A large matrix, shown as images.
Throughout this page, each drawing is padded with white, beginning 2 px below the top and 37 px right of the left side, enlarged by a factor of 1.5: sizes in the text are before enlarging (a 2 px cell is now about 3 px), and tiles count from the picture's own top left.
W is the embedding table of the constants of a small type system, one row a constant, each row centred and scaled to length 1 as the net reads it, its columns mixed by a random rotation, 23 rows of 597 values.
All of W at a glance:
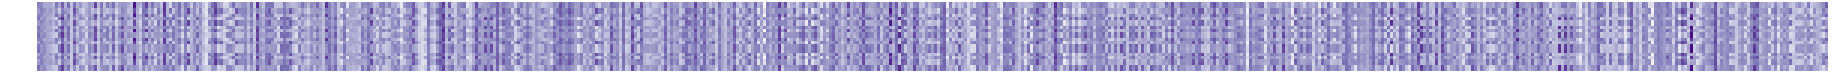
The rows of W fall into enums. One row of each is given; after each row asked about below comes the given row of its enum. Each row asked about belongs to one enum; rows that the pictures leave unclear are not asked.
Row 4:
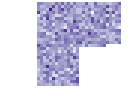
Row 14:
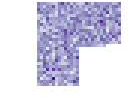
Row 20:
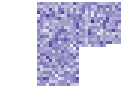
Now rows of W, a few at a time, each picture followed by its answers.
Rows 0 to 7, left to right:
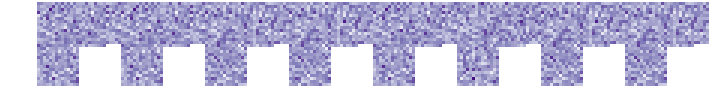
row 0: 4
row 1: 4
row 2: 20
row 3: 20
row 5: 14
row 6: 20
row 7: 20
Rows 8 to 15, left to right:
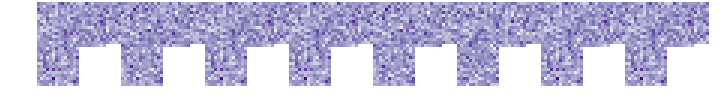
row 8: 14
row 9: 4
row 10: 14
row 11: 14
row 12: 4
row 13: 20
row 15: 14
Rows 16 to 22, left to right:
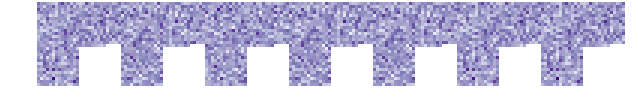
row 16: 14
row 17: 20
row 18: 4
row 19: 20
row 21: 14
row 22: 14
